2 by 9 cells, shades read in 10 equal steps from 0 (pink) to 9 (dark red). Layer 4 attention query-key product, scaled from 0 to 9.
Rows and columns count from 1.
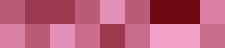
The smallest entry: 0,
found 2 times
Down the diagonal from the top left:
4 4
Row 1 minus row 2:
2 2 5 1 -5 1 9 9 -1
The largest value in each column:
4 6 6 4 6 4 9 9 3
